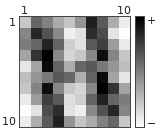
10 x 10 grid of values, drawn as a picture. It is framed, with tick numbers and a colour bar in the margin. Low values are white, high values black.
Upright stripes repeat 2 times across the table. Streaks run downward. A half turn leaves it unchanged.
